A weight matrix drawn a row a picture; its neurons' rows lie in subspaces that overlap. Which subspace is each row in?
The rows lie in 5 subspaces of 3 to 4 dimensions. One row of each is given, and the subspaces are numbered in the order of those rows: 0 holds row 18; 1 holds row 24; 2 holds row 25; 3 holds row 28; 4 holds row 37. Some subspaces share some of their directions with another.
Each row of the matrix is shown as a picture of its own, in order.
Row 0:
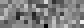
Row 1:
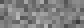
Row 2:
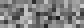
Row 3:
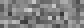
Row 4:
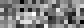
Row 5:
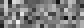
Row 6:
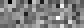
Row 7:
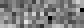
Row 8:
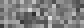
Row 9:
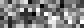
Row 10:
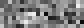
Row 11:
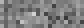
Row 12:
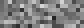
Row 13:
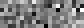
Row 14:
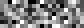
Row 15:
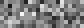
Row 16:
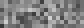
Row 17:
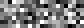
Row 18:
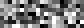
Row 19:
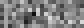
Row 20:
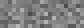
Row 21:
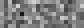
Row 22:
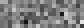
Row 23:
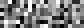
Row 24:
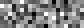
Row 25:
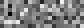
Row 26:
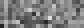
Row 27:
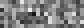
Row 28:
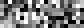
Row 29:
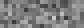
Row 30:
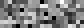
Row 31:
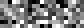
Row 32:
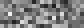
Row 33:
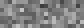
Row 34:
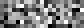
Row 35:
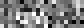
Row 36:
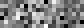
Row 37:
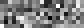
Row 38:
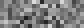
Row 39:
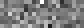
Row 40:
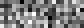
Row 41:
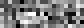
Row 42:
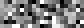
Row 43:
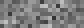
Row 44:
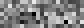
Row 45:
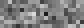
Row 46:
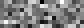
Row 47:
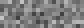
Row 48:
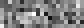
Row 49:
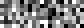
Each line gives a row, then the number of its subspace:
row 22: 1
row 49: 1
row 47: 3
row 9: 2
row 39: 3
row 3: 1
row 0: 3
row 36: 3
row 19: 2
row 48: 4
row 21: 2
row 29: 1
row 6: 3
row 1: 3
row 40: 1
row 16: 4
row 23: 3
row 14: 2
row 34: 0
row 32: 1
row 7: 0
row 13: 4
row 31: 2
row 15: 2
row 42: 0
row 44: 2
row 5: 2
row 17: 2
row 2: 3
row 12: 0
